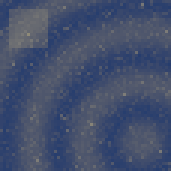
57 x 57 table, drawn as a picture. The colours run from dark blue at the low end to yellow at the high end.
Odd rows or columns: none. Rings: centred on the bottom right. Ninth with the highest average: top left. Odd patch: higher, in the top left.
